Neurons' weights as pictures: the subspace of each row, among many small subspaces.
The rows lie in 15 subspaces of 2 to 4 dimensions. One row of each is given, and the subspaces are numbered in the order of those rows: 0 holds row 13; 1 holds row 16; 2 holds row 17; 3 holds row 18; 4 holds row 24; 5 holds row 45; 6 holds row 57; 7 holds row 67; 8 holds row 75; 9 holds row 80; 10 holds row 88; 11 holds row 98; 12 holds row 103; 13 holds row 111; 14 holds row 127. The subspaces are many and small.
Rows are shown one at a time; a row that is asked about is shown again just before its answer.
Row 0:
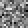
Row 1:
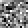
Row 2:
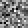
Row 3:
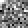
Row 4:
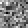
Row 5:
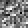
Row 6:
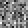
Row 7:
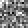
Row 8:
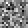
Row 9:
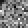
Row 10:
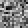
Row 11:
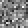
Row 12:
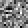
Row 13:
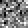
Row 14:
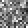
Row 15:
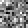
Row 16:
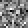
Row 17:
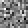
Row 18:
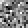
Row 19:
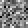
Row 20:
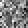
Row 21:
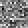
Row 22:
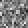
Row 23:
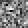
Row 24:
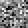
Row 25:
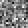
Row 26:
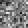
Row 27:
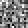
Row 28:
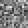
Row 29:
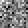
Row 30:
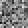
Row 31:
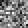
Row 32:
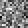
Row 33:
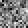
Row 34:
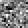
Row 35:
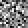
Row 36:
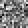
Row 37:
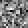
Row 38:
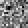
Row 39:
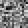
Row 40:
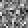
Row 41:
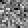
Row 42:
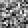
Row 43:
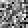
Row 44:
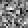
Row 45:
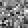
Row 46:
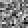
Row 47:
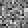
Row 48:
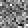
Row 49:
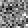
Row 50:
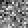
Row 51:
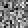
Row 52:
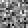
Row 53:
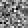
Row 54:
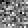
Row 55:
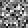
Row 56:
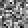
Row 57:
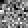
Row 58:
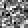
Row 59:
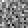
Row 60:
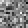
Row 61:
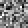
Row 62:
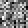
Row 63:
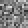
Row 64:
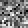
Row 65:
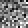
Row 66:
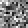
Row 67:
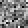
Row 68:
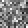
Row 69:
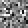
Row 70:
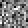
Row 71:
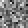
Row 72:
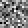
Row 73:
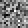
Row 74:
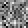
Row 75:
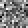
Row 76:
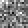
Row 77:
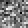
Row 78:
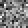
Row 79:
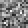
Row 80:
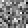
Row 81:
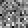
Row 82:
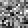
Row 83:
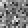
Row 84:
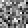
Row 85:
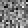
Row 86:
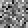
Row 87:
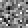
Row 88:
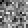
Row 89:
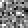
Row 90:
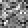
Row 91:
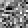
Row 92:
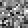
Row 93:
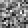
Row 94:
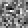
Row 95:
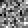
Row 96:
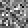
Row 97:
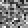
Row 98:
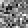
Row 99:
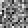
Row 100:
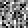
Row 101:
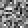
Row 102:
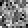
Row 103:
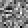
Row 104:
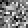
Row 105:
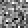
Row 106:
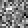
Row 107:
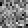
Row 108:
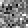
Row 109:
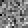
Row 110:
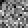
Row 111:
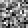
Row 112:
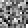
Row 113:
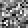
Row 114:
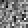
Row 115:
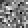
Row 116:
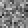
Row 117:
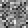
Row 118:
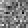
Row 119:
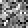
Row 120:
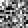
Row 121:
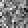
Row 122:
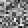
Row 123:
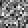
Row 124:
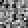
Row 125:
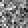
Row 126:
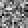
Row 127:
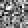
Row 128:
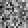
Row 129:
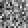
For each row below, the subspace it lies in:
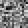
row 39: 8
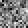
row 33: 9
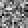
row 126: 10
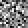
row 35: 2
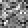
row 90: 0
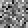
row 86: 4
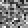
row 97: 7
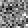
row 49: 11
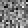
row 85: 7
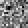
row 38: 14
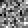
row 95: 0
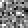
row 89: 5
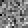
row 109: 0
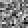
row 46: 7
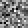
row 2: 2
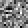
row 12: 12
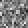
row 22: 1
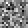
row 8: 14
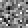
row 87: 9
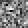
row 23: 1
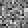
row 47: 4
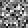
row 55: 6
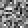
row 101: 12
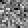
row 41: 6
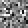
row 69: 2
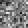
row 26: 10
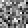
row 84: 9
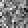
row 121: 3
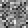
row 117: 0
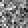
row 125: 3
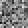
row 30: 2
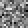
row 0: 10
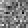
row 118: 14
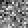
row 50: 4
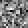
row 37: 1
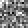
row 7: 5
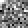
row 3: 6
